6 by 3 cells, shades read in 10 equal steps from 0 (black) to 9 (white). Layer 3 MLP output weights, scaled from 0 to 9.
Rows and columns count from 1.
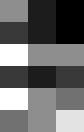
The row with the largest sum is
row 3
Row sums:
6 3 19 5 18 17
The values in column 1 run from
2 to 9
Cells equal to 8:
1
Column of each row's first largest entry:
1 1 1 1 1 3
